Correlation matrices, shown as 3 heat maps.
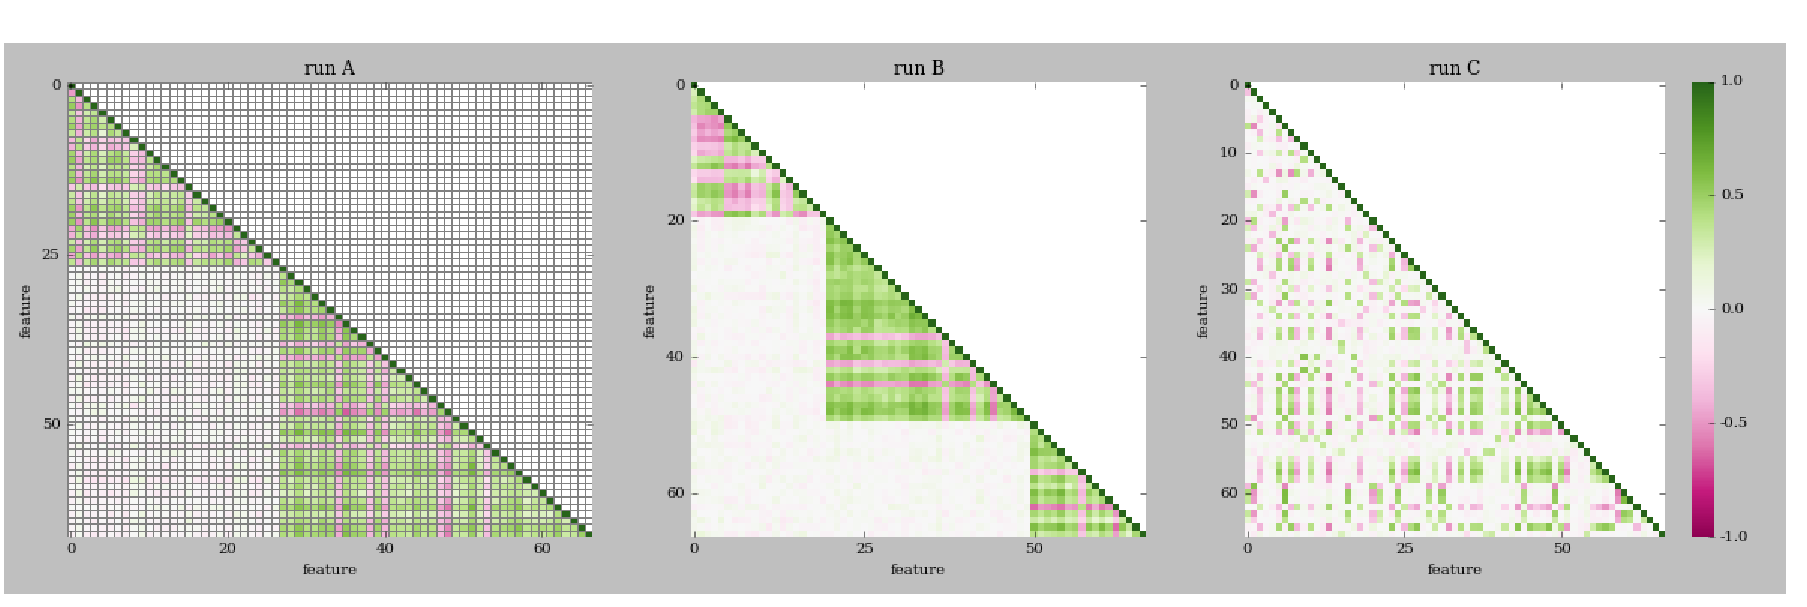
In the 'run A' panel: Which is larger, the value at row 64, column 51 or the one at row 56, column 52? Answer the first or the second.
the first
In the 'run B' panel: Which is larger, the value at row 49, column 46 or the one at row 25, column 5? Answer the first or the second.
the first
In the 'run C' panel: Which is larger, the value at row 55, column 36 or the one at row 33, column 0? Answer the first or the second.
the first
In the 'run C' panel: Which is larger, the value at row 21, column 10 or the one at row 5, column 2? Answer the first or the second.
the first
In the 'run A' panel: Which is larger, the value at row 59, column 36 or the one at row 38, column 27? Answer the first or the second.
the first
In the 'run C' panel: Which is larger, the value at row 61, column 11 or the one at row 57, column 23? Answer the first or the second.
the second
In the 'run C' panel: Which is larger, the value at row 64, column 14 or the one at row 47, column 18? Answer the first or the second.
the first
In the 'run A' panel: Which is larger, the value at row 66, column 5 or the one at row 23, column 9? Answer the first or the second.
the first
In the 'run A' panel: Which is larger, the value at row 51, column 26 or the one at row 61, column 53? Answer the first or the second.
the first
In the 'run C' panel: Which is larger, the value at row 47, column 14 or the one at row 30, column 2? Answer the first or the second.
the first
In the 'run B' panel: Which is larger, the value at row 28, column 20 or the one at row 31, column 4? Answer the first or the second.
the first
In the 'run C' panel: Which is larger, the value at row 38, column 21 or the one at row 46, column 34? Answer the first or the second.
the second
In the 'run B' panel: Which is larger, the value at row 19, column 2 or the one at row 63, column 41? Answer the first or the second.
the second
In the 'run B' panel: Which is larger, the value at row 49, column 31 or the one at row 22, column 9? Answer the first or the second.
the first
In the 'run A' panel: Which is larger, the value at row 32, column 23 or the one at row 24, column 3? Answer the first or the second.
the second
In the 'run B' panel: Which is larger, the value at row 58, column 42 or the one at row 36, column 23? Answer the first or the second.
the second
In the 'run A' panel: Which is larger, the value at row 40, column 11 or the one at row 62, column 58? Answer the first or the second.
the second
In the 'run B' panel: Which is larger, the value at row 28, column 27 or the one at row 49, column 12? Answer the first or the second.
the first
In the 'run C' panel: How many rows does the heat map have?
67
